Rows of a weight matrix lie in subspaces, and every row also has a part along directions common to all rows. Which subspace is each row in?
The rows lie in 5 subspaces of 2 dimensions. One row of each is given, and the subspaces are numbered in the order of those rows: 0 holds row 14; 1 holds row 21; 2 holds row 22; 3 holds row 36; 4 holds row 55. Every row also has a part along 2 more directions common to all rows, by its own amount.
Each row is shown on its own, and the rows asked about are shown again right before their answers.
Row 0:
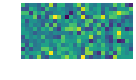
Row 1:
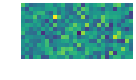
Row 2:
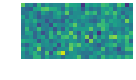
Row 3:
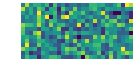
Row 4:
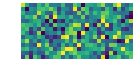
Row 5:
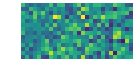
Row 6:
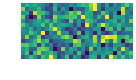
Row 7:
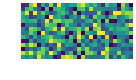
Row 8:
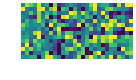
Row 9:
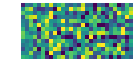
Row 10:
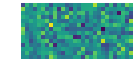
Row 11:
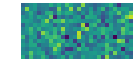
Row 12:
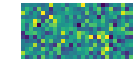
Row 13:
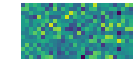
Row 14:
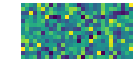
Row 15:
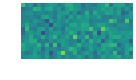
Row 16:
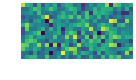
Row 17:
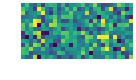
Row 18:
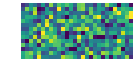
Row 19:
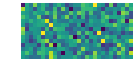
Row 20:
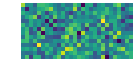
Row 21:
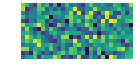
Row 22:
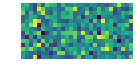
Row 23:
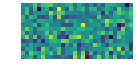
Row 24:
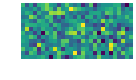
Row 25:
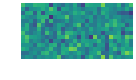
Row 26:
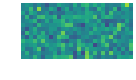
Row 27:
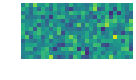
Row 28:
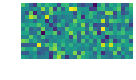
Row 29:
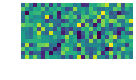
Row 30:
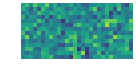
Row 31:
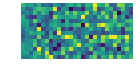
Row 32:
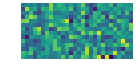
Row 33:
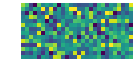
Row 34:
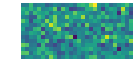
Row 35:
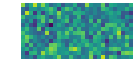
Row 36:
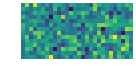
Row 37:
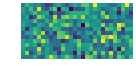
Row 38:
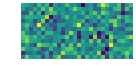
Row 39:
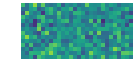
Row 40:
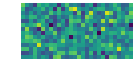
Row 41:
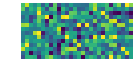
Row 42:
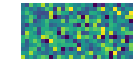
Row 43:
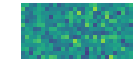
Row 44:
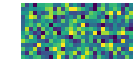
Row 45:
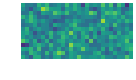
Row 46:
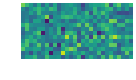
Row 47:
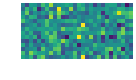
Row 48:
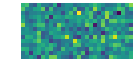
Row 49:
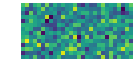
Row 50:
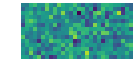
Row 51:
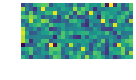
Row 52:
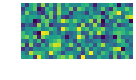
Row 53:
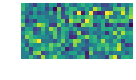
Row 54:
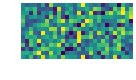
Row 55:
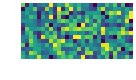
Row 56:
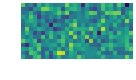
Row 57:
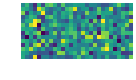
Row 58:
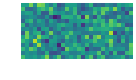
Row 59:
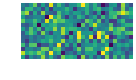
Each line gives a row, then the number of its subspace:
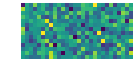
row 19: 4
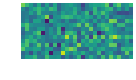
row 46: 4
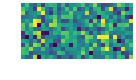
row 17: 2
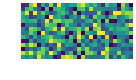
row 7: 1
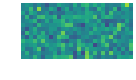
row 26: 3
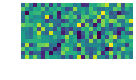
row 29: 2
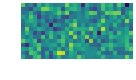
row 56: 4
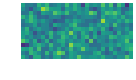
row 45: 4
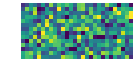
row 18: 2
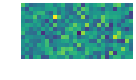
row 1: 0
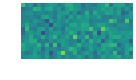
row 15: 4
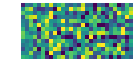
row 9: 4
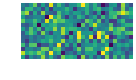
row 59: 2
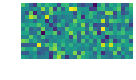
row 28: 1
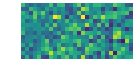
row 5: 0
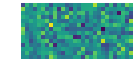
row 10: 4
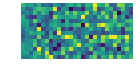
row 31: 4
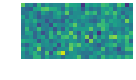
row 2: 4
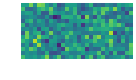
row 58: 0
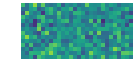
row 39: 2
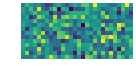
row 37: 3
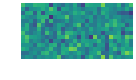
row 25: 2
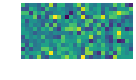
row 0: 0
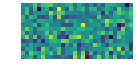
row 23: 3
